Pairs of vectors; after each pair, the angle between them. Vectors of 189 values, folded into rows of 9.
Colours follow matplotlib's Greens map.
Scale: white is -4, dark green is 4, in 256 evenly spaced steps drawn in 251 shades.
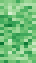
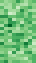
nearly parallel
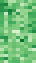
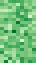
partly opposed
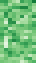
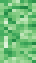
nearly parallel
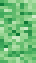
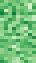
partly aligned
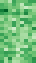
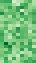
orthogonal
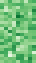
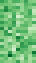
nearly opposite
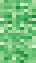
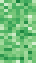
orthogonal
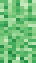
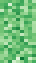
partly aligned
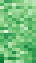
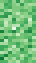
orthogonal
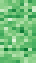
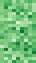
partly aligned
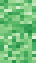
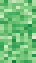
nearly parallel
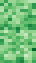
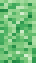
partly aligned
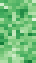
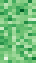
partly aligned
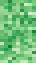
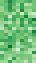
nearly parallel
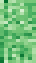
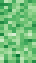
partly opposed
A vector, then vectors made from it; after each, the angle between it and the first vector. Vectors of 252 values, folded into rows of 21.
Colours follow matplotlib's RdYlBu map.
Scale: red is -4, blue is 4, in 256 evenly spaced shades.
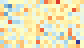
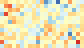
nearly opposite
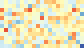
partly aligned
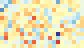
orthogonal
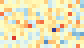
orthogonal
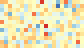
partly opposed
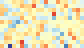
partly aligned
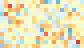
nearly opposite
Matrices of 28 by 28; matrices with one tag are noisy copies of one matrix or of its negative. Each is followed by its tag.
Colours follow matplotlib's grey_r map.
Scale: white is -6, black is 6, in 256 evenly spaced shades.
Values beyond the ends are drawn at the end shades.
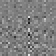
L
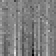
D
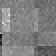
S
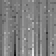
D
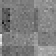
S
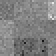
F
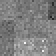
F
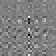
L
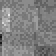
S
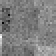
S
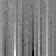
D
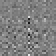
L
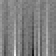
D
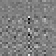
L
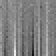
D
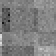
S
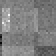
S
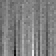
D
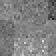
F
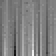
D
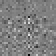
L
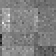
S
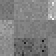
F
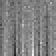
D
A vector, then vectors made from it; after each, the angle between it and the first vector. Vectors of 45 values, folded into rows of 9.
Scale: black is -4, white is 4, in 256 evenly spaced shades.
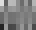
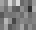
partly aligned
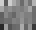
nearly parallel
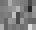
orthogonal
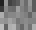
nearly opposite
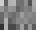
nearly parallel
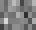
partly aligned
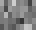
partly aligned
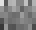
nearly parallel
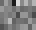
orthogonal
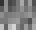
nearly opposite
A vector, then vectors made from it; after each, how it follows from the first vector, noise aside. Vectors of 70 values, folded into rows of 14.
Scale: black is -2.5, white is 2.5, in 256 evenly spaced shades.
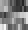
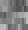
shrunk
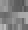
shrunk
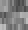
shrunk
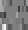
partly zeroed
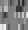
partly zeroed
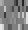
partly zeroed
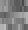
shrunk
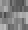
shrunk
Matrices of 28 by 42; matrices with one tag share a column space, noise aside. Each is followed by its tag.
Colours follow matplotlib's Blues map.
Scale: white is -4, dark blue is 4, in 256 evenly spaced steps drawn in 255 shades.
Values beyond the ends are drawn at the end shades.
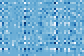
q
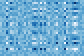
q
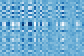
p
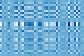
p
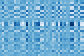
p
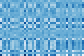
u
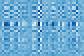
p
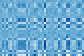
u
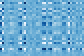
q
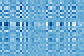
p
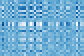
p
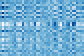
p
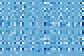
q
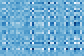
q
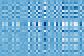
p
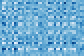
q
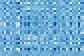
q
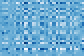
q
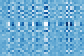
p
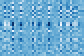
p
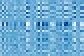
p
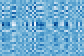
p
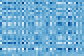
q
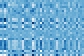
u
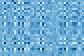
q
